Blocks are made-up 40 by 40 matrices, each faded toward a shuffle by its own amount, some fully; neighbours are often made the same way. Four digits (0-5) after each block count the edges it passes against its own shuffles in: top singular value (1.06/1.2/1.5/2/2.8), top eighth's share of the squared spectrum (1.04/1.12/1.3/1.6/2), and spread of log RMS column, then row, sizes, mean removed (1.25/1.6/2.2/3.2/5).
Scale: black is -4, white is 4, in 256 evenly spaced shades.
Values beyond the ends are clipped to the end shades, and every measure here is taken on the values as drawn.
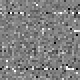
2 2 0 2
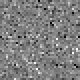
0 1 0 0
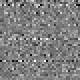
2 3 0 3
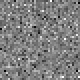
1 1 0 0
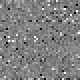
1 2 0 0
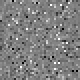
0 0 0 0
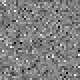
0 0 0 0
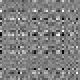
4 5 3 3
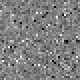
2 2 0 1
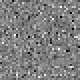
2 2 0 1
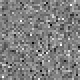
2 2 0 1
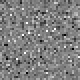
1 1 0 0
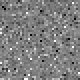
0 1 0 0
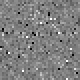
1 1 0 1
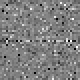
3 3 0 1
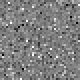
0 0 0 0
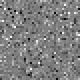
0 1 0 0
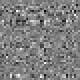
4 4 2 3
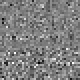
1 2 0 3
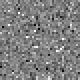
2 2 0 0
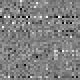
4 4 1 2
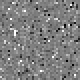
0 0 0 0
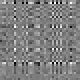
5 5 3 3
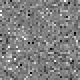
2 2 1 0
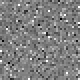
1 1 0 0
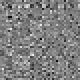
4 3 2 1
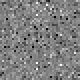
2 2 0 0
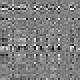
4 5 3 3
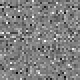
3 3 0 1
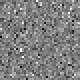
2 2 0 0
